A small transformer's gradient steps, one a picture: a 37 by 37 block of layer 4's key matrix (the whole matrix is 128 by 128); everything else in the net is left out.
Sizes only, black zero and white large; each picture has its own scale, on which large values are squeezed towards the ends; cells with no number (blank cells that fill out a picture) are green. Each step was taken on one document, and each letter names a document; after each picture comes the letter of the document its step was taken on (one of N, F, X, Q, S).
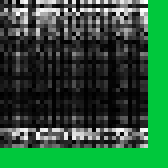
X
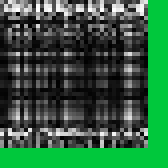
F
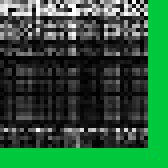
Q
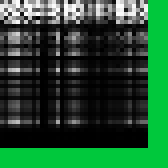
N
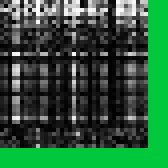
Q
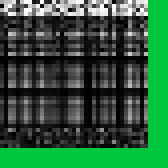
F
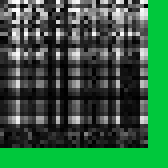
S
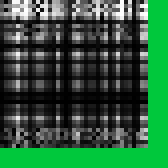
X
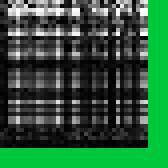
S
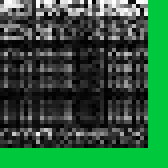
F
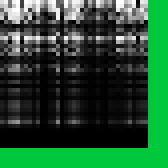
N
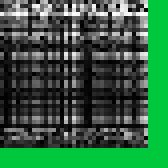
S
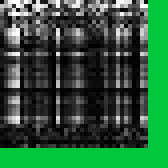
X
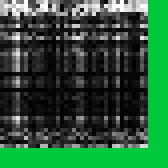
S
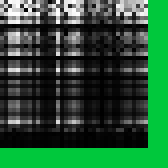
N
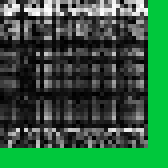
F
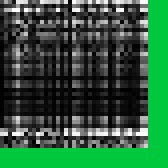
X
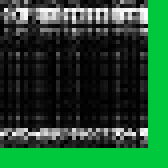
X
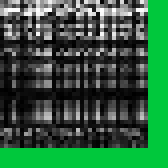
F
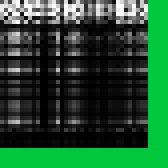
N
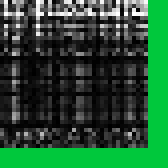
Q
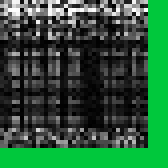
Q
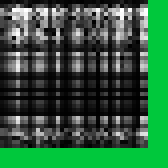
X
